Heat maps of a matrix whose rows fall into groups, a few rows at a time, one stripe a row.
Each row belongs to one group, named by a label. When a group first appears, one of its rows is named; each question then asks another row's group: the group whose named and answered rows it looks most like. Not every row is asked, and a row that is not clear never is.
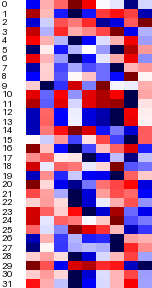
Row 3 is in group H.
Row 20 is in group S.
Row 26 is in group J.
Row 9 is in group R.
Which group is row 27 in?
J
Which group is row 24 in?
H
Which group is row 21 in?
S
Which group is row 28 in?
S
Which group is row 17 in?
H
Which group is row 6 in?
S
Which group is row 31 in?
S
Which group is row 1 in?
S
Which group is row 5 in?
J
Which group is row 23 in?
H
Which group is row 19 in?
J
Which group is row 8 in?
J
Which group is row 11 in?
H
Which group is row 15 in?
H
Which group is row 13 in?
J
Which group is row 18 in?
H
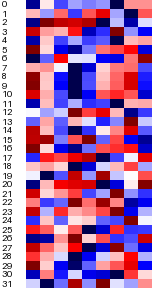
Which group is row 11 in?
J
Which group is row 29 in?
S
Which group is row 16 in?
S
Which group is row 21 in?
H
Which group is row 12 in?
R
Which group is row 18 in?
S
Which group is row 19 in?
R
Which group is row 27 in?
H
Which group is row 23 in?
H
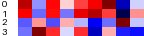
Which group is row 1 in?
H
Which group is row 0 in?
H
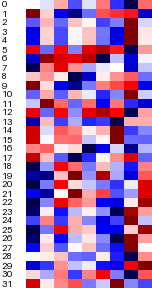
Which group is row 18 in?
R
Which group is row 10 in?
J
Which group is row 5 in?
H
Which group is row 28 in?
H
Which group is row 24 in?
J
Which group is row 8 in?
S
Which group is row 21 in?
R
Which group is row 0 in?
H
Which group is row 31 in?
H
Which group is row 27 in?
J
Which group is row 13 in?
J
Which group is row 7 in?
R
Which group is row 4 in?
J
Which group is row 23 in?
J
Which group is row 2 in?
J
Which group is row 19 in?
R
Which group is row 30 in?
H
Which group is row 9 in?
S
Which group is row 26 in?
J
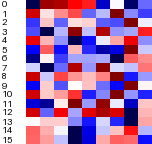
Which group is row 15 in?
S
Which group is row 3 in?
R
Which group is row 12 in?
H
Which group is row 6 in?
J
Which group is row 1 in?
H
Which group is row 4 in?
S
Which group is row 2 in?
J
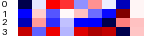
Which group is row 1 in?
J
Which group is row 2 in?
J
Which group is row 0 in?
R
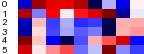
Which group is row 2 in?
J
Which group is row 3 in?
J
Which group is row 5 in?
H
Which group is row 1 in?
H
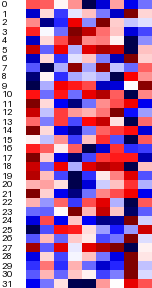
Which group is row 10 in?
H
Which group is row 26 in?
J
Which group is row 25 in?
R
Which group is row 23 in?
R
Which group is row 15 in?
H
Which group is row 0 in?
H
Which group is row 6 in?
J
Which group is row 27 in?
H
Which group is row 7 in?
R
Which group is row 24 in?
J
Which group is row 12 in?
H
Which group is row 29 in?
J
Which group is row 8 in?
J
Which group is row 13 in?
H
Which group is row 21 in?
S
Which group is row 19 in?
S
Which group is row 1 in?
J
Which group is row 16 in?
H
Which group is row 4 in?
R
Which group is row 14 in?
S
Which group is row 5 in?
H
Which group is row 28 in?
J
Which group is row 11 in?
S
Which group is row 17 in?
S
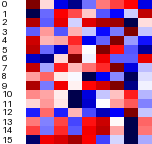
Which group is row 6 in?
R
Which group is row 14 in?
H
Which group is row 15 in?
R
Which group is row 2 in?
H
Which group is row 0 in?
S
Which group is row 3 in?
J
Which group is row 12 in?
J
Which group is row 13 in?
H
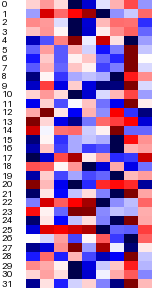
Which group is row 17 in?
R
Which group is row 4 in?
R
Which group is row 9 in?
J
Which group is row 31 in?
J
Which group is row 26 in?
H
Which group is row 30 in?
S
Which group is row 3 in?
S
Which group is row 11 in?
J
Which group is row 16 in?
J
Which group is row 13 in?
S
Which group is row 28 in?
J
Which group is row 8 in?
J
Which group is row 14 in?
H
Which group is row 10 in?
S
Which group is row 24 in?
J
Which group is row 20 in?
S
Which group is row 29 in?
S
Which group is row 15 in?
J
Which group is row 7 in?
J
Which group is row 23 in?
R
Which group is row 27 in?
R
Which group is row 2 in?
S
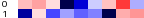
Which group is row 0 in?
S
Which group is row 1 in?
J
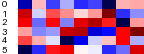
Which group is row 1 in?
H
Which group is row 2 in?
H
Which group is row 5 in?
R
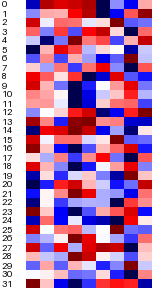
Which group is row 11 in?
S
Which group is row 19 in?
J
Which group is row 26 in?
R
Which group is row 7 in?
H
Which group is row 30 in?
H
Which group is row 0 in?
R
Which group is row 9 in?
S
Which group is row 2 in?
H
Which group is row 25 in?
H
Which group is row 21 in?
R
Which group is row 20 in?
R
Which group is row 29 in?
J
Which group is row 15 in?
H
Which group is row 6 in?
J
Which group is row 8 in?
H
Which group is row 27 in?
H
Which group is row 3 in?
H
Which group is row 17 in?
H
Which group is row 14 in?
R
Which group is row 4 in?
R
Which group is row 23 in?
S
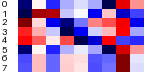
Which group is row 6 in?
J
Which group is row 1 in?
R
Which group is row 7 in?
J
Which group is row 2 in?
S
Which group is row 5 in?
J
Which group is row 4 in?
H
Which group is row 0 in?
J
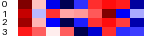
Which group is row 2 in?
S
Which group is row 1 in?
H
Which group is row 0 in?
S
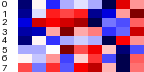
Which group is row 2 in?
R
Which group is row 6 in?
H
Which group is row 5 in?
R
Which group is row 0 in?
J
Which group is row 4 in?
J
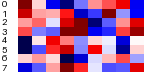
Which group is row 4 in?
R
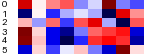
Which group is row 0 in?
H
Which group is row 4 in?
S
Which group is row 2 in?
H
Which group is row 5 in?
J
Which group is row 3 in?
S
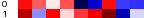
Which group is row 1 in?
H
